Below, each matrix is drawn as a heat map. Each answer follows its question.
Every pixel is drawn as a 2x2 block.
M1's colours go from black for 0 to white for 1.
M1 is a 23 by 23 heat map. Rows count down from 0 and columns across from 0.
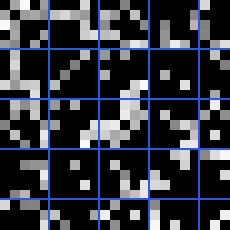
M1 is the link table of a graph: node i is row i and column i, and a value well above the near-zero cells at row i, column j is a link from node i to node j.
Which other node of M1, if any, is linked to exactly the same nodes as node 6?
none
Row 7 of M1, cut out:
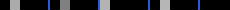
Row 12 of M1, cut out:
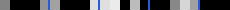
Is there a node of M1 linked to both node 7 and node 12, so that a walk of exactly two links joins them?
yes
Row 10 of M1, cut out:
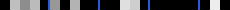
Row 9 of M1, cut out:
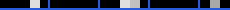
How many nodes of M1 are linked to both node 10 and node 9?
4
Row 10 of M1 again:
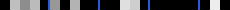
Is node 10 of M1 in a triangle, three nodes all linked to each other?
yes
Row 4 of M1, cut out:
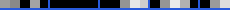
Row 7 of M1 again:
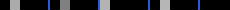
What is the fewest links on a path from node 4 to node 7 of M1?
2
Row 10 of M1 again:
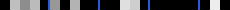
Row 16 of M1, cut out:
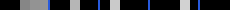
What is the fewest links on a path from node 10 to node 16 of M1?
2
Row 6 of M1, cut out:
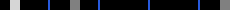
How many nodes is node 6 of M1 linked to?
3
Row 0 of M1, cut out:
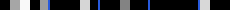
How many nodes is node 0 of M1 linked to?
6
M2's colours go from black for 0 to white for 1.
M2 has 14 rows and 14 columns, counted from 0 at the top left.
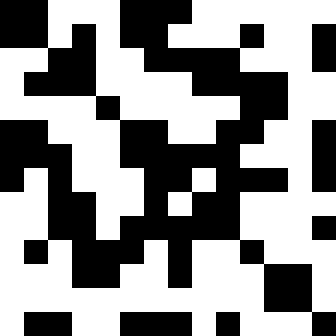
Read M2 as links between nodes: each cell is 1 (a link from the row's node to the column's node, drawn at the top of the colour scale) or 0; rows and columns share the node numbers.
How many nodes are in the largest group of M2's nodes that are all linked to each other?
5
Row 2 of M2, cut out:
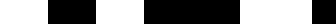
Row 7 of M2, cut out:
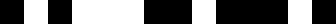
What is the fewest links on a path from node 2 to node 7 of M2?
2
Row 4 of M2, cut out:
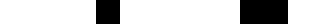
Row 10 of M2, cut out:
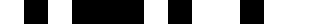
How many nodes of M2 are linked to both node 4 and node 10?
7
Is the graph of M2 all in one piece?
yes
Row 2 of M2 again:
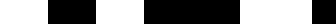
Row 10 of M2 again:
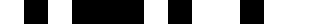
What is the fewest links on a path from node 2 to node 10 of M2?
1
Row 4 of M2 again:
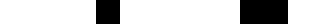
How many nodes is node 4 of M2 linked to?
11
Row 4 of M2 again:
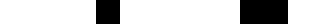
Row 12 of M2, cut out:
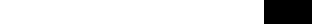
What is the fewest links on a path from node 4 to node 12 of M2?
1
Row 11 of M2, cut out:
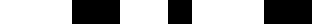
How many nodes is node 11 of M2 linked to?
9
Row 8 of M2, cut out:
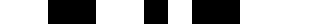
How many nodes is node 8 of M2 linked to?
9
